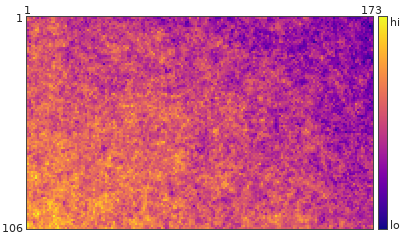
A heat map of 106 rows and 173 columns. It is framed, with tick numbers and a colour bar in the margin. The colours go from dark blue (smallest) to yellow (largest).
Mirror symmetry: none. Ninth with the lowest average: top right. Stripes: none. Histogram: bell-shaped. Ninth with the highest average: bottom left. Odd rows or columns: none. Slope: up to the bottom left.
